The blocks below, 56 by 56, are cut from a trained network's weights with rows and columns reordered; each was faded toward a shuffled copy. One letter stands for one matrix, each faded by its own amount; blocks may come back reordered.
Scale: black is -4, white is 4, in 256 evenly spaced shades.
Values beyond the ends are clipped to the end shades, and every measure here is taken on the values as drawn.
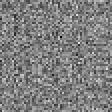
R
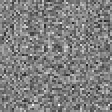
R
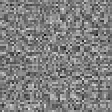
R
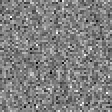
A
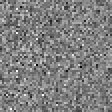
A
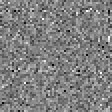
A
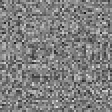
R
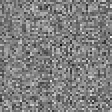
R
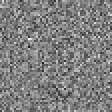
R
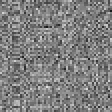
R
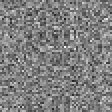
R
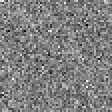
A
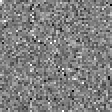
A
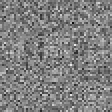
R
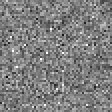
A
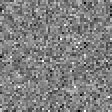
A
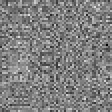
R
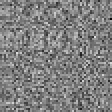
R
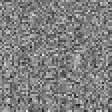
R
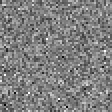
A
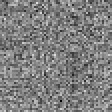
R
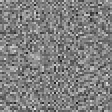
R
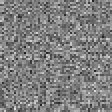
R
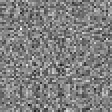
R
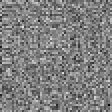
R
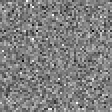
A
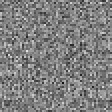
R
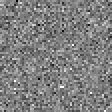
A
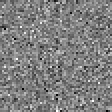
A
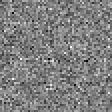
A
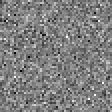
A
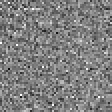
A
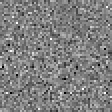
A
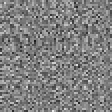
R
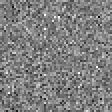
A
